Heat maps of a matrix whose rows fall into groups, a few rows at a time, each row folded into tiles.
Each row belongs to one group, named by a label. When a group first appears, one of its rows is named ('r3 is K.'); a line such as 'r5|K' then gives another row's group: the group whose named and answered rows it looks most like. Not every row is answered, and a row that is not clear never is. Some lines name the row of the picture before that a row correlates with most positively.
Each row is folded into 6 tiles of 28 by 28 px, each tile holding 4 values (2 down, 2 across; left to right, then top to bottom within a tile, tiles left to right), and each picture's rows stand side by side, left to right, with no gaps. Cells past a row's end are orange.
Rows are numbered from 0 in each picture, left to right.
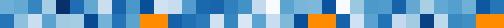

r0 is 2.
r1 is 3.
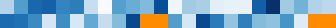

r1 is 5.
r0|3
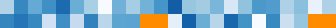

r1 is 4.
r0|3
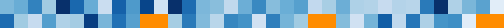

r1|4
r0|2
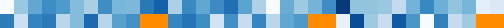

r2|4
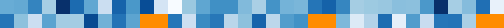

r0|2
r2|5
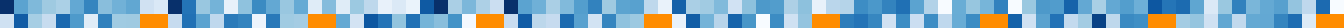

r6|2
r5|3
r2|5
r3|4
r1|4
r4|4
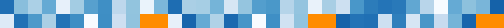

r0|4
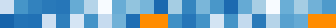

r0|3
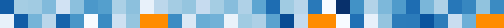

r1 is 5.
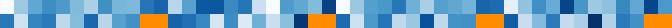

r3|2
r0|2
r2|2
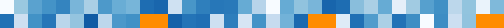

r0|2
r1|3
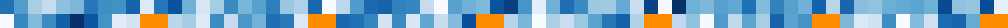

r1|5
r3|5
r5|5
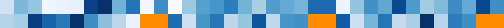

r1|2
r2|2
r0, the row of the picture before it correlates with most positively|0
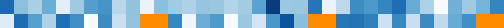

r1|5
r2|3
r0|4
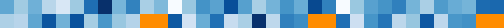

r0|5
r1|2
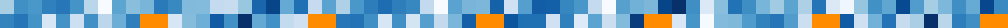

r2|3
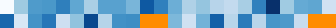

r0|2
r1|5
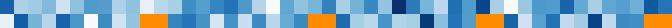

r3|2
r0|4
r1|3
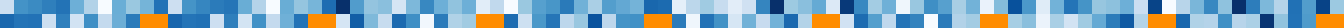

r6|5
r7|2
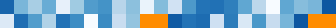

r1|3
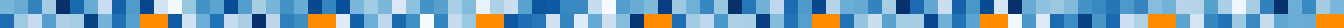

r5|2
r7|5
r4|2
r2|4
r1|2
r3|3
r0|2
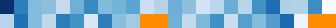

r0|4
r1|5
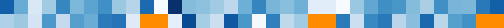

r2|2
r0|5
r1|4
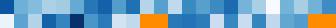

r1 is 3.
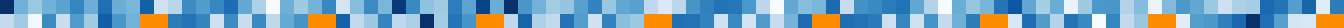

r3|4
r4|3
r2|2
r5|3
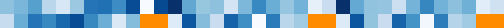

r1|4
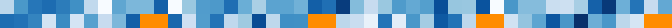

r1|2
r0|3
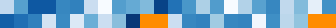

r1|4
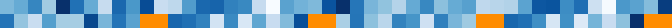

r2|4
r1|3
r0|2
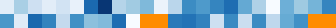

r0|5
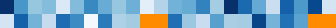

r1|2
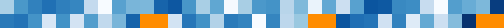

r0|3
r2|3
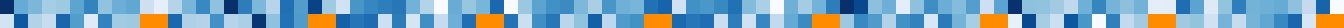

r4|3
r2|3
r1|2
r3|2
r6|4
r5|4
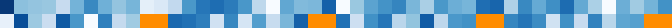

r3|3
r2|2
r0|4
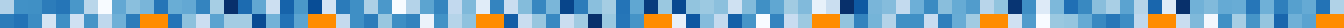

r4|4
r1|2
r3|2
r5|4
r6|5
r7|5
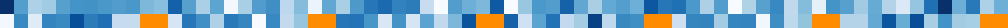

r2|3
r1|4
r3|2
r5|5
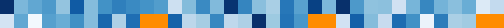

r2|4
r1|2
